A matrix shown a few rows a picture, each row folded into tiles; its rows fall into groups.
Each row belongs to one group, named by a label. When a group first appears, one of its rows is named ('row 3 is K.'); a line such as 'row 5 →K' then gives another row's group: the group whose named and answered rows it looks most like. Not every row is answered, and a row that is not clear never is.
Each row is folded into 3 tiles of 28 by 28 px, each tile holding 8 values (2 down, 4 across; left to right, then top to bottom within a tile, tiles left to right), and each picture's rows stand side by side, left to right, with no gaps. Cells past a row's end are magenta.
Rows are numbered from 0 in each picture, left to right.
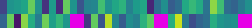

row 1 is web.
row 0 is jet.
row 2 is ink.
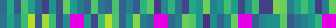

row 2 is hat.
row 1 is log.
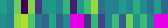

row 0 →log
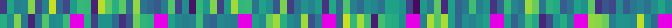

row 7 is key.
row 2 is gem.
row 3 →log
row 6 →hat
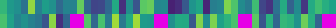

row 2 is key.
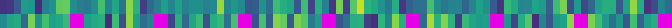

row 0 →key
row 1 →ink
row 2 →jet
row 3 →jet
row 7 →ink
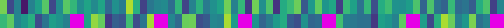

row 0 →gem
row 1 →ink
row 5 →log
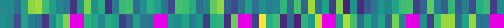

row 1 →gem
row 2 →ink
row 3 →web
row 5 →log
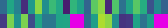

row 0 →web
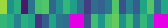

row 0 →gem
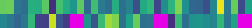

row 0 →gem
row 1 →log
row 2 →jet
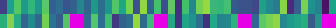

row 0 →ink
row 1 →web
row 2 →hat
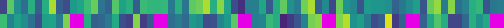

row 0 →ink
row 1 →gem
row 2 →hat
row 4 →gem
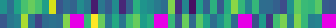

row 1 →key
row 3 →jet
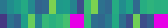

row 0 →jet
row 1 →gem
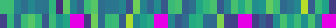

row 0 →jet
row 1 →jet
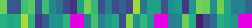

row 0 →hat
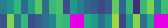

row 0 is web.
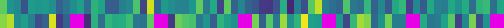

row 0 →gem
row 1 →jet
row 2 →web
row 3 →key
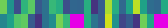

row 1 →hat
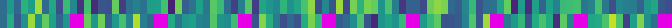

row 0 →jet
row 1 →key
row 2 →ink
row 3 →web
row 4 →hat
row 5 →ink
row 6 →key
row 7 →log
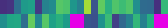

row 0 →key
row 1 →hat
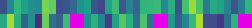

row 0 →ink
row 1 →key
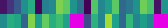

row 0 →key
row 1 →log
